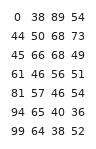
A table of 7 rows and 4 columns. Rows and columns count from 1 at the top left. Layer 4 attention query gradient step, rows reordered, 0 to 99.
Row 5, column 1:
81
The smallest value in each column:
0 38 38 36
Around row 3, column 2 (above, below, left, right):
50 46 45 68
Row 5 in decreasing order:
81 57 54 46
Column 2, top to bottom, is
38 50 66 46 57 65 64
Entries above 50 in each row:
2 2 2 3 3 2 3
